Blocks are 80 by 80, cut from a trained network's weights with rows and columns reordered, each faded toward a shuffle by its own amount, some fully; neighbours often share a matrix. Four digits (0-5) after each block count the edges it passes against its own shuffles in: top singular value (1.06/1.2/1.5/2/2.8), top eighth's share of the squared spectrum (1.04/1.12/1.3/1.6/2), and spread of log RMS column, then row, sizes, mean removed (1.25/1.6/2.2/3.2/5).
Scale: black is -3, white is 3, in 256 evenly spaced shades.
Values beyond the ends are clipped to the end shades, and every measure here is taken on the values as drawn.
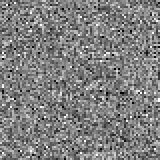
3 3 0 1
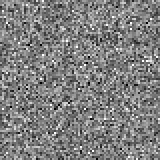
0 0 0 0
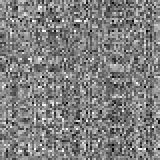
4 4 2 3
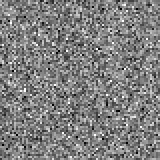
1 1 0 0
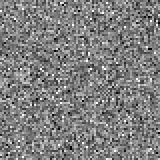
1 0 0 0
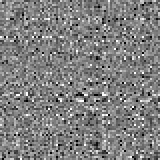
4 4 3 3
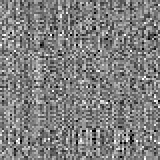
4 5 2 3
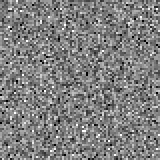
0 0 0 0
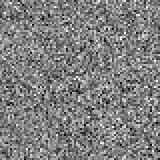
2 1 0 0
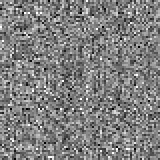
3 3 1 1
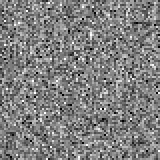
1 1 0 0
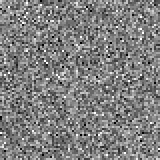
1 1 0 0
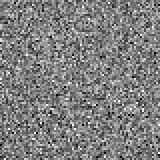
0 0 0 0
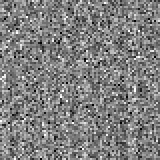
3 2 0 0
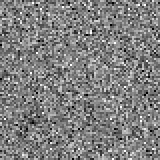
1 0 0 0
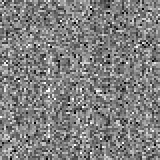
3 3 1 1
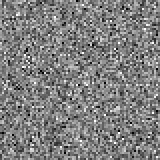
2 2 0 1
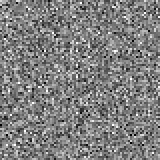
3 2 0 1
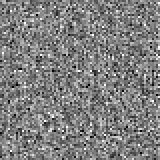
3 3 0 1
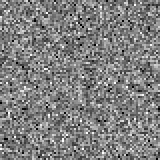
0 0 0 0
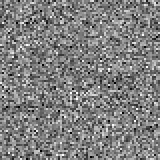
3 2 0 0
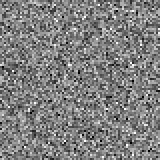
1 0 0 0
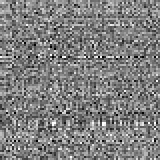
4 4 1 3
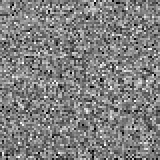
3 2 0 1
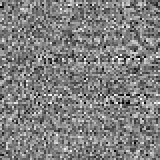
4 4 1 2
